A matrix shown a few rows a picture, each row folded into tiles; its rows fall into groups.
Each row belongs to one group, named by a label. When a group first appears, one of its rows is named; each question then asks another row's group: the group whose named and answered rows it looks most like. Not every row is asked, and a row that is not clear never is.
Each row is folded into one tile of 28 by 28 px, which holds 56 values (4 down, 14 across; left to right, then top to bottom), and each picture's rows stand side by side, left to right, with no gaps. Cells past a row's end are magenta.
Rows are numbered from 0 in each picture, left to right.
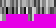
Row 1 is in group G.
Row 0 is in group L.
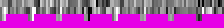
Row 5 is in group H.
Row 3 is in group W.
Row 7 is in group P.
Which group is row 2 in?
H
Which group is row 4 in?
G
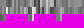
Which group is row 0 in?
P
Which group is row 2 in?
G
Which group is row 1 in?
G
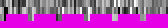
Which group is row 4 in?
L
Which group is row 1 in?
G
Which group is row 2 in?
P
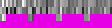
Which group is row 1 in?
W
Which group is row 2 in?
H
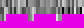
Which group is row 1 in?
G
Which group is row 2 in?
L
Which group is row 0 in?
G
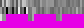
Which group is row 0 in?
L
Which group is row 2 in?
H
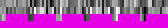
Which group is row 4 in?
G
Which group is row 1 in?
P
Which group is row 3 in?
P
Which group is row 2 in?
H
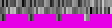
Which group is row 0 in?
P
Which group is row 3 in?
L
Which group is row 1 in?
P
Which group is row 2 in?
P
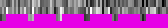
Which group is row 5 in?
P
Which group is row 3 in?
P
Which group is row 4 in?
P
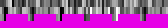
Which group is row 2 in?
W
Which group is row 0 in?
W
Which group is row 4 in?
G
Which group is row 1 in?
W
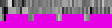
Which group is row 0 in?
W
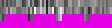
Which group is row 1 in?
P
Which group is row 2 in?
G
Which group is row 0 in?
P
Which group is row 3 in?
W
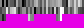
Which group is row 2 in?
G
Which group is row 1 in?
L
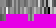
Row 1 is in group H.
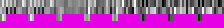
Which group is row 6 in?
P
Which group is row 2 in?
G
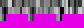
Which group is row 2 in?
W
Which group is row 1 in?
W
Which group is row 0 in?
W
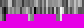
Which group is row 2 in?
G
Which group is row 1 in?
L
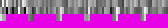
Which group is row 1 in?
W
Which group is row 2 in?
G
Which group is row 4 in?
G
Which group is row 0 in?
L
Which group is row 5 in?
G
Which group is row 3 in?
H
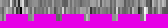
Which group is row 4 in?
H
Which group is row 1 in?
H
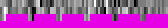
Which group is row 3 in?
H
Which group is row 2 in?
G
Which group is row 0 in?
G
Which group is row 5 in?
W
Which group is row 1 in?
W
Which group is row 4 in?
P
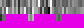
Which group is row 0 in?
P
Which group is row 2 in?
P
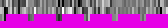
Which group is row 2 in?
P
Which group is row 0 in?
W
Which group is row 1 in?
P
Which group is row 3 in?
G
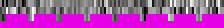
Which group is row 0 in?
P
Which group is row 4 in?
P
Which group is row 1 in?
G
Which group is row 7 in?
H
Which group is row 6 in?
L
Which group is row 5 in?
W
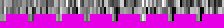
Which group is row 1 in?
W
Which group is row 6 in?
W
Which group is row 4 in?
W
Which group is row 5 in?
L
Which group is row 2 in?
H
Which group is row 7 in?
W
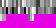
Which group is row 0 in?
L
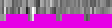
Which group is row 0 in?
H
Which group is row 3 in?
P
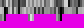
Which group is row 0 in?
W
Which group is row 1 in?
L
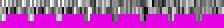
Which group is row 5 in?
W
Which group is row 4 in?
P
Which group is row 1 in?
L
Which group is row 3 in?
G
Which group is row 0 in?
L
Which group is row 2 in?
L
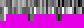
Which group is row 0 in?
G
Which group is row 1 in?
P
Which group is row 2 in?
P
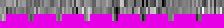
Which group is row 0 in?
L
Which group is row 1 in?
P
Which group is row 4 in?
W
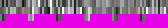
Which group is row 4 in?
W
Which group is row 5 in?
P
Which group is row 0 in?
P
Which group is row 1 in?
H
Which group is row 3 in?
G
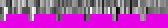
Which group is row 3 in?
P
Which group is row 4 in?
W
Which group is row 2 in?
P
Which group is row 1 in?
G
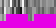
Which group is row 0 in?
H
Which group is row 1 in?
G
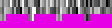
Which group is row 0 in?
H
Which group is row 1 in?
G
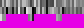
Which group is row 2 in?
L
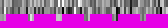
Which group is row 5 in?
H
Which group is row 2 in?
L
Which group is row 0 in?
H
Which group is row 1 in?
L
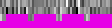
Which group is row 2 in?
H
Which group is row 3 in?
L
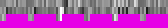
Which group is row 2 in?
G
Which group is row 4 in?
L
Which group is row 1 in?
L
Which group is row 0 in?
L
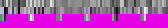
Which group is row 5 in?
G
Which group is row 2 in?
G
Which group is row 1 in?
L
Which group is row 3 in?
L
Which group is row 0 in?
W
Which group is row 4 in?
W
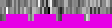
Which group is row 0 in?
P
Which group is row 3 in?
L
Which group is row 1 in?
H
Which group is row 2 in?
W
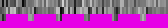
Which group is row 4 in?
W
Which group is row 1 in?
L
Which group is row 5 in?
L
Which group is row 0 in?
P
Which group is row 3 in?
W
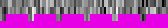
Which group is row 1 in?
G
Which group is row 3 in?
H
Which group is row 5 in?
P
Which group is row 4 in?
H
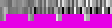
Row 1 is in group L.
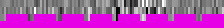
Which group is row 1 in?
P
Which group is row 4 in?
W
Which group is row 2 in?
W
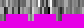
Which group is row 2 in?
W
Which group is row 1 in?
H
